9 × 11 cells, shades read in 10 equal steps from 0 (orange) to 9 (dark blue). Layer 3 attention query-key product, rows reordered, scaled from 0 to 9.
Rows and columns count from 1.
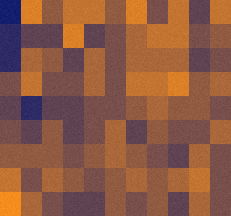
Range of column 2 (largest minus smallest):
7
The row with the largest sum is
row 5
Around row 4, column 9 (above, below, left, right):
3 4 2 4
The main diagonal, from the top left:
9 6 4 5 5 3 4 4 6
